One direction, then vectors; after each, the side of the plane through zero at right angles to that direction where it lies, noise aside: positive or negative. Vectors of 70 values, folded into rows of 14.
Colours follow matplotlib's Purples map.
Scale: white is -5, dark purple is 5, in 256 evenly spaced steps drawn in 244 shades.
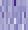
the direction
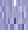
negative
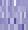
negative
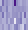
positive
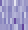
negative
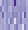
positive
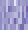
negative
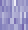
negative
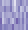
negative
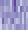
positive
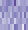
positive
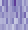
positive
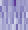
positive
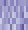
negative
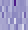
positive
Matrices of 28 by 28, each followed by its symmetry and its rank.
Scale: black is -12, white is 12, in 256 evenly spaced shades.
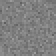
antisymmetric, full rank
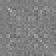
symmetric, rank five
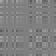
symmetric, rank one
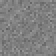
symmetric, full rank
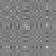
symmetric, rank two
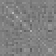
symmetric, rank five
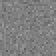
antisymmetric, full rank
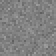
symmetric, full rank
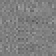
neither, rank five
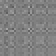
symmetric, rank two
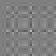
symmetric, rank one
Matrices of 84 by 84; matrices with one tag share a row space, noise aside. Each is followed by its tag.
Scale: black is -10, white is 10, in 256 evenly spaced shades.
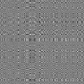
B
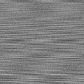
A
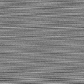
A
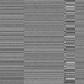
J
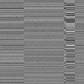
J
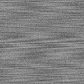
A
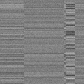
J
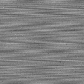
A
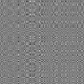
B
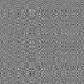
B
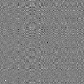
B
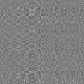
B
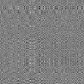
B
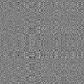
B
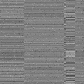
J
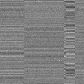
J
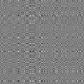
B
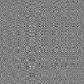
B
